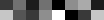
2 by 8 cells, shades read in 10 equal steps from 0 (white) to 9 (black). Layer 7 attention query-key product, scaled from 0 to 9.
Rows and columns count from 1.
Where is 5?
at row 1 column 2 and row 1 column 4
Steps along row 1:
down up down up down down up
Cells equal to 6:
1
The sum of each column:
9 11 15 9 9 13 10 10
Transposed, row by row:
7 2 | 5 6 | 8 7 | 5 4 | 9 0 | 4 9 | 3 7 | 8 2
